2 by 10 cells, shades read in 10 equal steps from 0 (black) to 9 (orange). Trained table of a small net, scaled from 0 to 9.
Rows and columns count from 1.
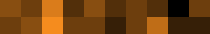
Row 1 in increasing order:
0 3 3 3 4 4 4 5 5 8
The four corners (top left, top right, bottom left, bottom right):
5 4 4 2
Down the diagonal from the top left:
5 5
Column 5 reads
5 4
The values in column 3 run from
8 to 9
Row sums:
39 43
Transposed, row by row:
5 4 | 4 5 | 8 9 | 3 4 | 5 4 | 3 2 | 4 4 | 3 7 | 0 2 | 4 2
